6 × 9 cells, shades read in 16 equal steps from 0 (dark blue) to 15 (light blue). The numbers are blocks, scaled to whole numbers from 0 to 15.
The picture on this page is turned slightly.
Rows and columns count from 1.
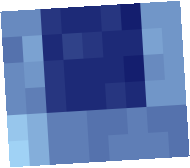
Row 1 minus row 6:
-6 -3 -6 -7 -6 -6 -8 2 3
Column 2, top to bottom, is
9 11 10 8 12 12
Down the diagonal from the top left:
9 11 2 1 7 8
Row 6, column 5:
7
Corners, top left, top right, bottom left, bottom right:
9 10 15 7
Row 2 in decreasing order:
11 11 10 7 3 2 1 1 1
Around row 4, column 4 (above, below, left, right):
1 8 2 1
